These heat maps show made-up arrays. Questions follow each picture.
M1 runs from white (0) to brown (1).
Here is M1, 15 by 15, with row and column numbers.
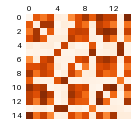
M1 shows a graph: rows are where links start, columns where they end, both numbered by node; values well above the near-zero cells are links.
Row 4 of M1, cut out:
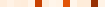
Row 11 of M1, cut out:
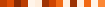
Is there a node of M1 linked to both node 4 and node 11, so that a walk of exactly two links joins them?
no
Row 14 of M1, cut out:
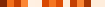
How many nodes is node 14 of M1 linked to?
10
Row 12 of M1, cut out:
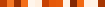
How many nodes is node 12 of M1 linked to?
10
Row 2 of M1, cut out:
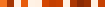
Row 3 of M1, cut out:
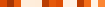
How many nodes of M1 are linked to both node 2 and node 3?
8
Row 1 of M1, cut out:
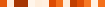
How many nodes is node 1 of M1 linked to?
9
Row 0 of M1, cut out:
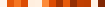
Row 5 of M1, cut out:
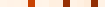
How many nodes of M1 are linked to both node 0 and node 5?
1
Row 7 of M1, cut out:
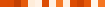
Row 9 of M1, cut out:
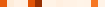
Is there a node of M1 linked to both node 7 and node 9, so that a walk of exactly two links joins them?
yes
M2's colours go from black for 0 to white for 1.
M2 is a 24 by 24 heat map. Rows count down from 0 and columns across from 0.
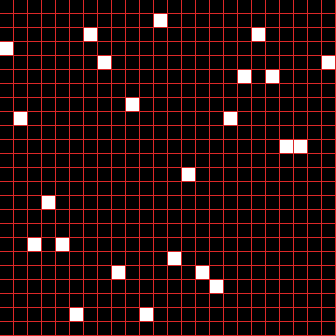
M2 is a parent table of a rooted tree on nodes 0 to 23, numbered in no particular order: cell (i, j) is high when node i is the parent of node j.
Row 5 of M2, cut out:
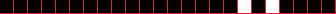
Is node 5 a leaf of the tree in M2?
no
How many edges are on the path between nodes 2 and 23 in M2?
3
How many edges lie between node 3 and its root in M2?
4
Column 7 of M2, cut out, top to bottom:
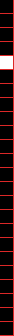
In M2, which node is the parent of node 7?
4
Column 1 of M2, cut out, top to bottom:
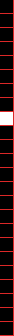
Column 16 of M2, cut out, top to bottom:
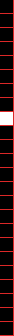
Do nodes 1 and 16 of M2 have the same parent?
yes
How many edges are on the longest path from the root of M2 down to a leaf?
6
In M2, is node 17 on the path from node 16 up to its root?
no
